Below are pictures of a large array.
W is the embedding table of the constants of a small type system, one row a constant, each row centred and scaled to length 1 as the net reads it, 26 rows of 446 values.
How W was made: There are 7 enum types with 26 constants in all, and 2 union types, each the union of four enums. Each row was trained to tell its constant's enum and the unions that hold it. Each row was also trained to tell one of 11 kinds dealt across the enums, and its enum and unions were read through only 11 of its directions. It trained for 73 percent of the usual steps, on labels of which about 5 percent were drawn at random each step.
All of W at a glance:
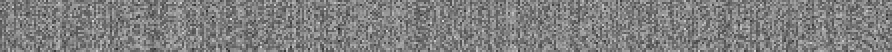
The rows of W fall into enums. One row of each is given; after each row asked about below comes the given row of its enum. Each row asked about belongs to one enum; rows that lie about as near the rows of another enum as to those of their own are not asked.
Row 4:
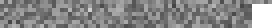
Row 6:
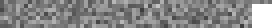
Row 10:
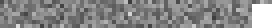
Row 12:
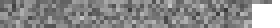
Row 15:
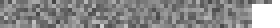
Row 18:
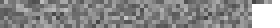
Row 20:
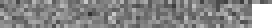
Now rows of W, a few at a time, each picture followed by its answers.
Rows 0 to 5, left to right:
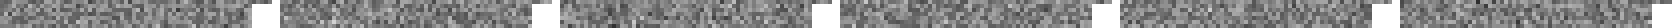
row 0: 6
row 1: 4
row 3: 18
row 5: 6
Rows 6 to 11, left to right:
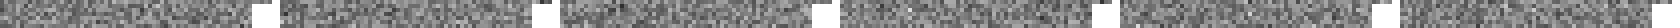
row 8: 15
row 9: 20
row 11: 10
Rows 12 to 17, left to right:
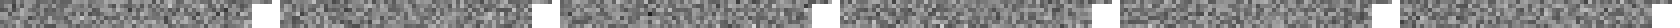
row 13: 10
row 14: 6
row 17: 15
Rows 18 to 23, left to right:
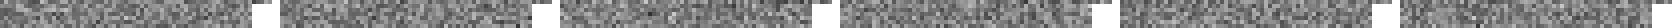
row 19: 18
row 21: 10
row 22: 6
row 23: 10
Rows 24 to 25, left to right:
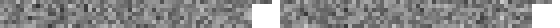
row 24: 15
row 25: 15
